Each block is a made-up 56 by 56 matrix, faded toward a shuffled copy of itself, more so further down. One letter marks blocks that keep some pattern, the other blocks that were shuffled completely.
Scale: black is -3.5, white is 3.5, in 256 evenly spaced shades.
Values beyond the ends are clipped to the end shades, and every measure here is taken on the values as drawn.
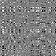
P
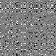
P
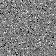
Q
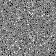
Q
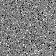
Q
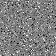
Q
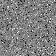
Q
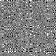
P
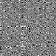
P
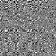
P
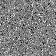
Q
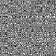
P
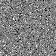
Q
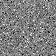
Q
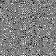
P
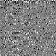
P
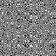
P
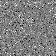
Q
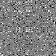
P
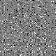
P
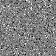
Q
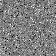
Q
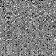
P
